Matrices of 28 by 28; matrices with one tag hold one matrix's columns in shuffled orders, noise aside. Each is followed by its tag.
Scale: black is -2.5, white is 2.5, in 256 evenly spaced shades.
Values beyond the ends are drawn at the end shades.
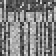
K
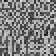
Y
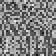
Y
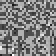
Y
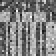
K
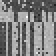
K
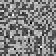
Y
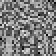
Y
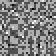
Y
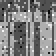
K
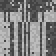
K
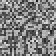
Y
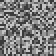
Y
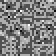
Y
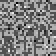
Y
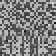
Y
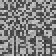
Y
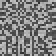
Y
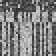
K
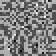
Y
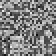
Y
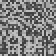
Y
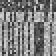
K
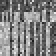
K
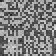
Y
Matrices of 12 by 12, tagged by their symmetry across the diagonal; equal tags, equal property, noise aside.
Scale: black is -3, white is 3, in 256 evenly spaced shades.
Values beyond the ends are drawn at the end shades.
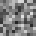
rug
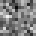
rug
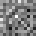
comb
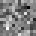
rug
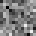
comb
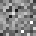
comb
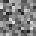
rug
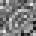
comb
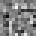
rug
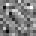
rug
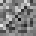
comb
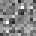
comb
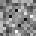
comb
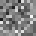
comb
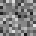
rug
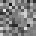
rug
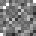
comb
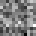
rug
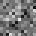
comb
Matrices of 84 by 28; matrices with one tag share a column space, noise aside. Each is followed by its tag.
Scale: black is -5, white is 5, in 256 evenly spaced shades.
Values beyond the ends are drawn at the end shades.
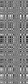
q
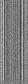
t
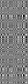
q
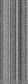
t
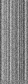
t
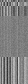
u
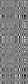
q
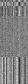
u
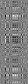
q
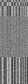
u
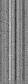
t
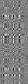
q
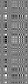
q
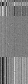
u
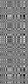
q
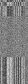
u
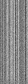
t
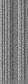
t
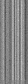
t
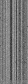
t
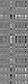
q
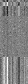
u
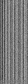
t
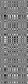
q
